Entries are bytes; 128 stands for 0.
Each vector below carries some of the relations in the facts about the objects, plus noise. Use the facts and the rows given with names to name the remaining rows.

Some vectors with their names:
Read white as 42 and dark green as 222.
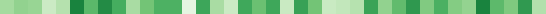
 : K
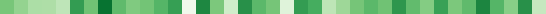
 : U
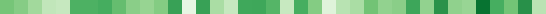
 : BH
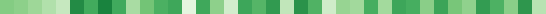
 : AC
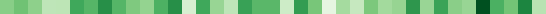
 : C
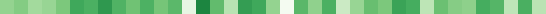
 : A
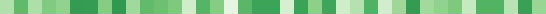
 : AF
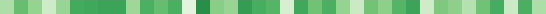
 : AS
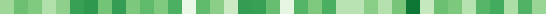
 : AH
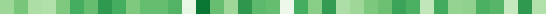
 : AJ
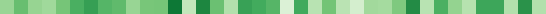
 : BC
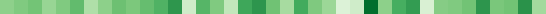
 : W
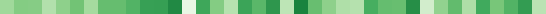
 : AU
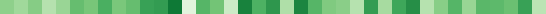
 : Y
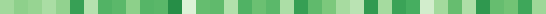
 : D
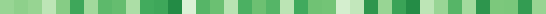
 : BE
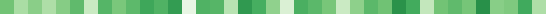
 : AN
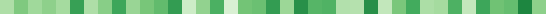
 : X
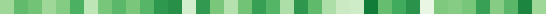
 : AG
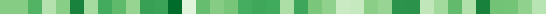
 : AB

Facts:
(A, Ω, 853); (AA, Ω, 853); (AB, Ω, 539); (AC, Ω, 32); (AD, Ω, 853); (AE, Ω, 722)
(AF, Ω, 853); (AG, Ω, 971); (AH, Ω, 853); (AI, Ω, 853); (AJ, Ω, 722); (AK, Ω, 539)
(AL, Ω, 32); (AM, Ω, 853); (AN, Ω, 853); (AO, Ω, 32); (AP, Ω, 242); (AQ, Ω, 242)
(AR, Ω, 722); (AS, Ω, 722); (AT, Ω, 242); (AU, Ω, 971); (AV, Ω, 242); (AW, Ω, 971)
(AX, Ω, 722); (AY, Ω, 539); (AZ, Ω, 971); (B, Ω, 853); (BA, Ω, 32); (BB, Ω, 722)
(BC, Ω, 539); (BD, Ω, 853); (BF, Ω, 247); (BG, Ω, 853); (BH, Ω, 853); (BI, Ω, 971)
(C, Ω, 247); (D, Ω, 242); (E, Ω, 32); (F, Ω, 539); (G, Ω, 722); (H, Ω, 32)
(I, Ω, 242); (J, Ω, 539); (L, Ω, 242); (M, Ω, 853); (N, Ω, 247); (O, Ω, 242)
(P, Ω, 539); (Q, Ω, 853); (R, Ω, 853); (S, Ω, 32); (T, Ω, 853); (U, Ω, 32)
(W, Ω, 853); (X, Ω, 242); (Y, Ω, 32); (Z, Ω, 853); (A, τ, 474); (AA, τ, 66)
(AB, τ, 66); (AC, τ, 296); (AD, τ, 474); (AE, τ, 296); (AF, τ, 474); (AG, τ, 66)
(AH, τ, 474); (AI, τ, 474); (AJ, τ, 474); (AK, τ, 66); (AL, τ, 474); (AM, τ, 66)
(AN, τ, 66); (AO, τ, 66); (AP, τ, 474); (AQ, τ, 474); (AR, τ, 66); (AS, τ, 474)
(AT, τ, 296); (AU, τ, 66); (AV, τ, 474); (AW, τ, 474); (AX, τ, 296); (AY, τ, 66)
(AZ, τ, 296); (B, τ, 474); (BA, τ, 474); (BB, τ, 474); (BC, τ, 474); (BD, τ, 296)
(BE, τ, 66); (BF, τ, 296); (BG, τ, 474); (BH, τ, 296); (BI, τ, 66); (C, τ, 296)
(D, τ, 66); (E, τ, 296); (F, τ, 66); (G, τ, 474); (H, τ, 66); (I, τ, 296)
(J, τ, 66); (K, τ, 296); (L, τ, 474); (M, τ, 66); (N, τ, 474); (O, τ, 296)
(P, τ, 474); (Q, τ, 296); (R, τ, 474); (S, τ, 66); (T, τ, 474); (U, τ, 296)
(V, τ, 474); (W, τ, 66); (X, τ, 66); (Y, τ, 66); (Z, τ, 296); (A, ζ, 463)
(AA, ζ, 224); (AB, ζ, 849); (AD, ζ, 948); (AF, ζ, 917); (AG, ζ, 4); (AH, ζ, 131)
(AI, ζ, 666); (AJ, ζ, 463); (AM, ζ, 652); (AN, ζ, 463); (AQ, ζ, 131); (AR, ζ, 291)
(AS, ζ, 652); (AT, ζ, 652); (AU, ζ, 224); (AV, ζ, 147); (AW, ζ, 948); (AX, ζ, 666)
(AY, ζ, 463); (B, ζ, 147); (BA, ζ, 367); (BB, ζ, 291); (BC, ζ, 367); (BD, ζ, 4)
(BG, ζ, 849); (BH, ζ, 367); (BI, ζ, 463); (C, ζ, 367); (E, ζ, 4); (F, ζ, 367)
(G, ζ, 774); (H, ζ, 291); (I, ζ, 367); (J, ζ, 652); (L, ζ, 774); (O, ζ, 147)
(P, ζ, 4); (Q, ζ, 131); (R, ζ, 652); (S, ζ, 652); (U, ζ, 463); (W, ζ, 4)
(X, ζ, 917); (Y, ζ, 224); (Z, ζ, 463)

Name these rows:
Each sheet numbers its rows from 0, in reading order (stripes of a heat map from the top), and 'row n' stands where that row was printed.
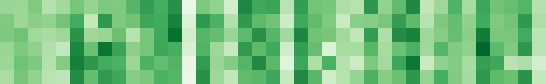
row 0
AA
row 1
AY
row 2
H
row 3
BF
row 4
BG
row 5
AZ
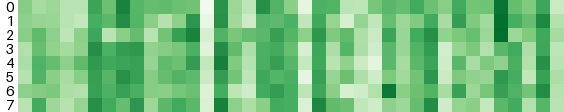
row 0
Z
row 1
I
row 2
AR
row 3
AP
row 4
P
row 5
N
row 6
BD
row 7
AW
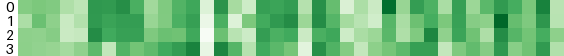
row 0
E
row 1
AX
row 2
Q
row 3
BI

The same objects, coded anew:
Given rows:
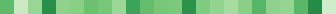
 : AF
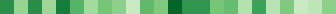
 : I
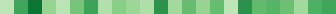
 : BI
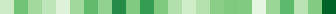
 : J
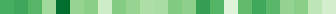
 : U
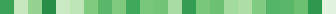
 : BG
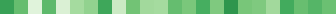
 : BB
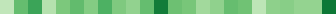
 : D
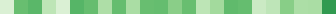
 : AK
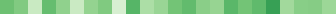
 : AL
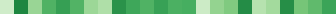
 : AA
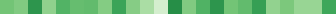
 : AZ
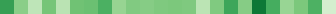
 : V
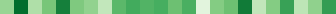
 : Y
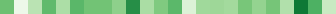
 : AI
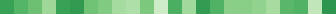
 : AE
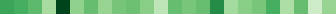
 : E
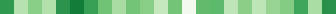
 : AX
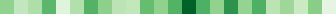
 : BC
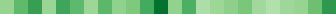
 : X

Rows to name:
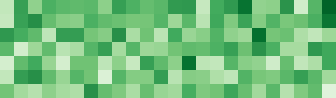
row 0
AU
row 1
AG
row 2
K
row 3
AW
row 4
F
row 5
AN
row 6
P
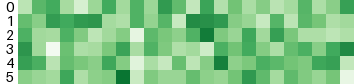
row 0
AB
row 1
BH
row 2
BA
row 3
AS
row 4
AJ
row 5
N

